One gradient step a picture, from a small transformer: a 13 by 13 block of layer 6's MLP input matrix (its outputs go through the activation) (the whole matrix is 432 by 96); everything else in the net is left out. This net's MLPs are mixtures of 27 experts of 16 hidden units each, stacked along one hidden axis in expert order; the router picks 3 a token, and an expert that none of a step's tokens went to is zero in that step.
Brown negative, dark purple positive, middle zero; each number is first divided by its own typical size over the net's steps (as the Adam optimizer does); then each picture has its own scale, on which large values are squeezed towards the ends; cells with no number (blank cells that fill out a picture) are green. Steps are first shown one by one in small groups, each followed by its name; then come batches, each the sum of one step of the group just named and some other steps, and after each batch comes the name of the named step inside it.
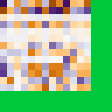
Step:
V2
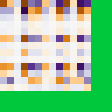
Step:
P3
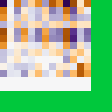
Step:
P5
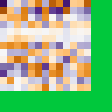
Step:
V2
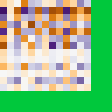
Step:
P3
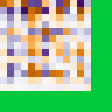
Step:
P3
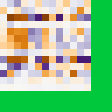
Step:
P3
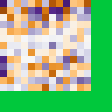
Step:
V2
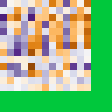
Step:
V2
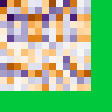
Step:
V2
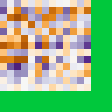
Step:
P3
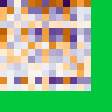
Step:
P5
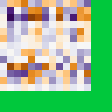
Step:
P3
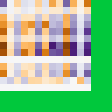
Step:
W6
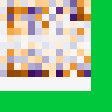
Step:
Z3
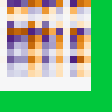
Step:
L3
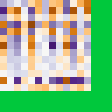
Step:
L3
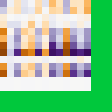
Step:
L3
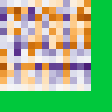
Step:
Z3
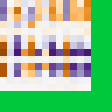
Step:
W6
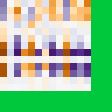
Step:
W6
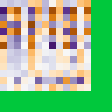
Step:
L3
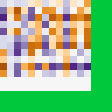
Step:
L3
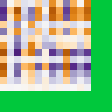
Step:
W6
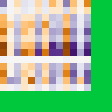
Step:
W6
